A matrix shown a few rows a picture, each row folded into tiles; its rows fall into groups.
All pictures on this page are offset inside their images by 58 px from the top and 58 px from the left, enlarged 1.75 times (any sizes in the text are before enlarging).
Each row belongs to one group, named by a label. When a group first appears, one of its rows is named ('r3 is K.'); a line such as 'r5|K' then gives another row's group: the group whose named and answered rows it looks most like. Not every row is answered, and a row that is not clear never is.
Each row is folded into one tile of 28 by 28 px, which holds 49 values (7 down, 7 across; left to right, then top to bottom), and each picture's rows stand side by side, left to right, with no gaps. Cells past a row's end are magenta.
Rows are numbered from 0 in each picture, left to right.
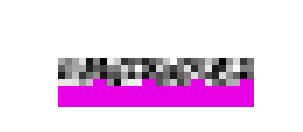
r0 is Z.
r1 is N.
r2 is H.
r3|N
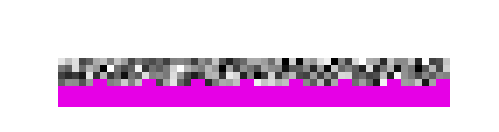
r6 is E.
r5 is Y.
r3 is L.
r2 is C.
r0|E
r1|H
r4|Z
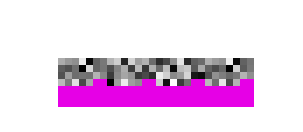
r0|Y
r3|Y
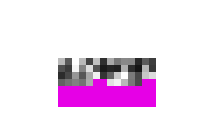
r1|Z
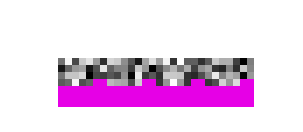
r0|C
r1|E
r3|L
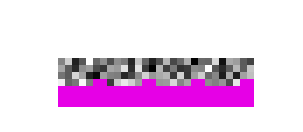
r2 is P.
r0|N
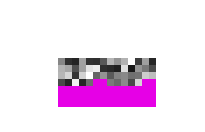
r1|Y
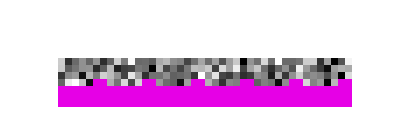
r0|Z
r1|L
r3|N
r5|E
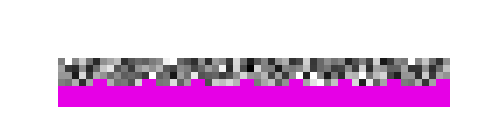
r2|H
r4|P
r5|Z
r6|L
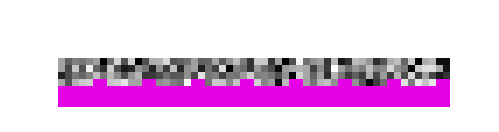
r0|Y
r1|L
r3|P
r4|E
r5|N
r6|E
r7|N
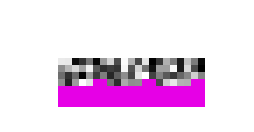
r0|N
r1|Y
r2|P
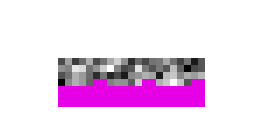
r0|C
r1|H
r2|Z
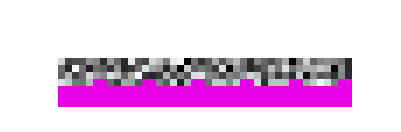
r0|Z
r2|Y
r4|N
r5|Z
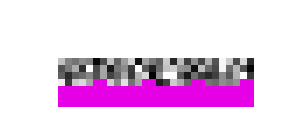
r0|N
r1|Y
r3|Y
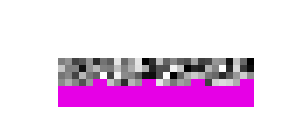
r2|Z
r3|P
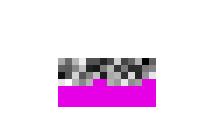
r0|Z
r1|P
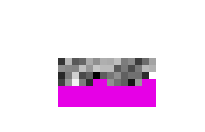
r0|C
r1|E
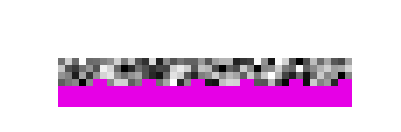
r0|H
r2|C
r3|L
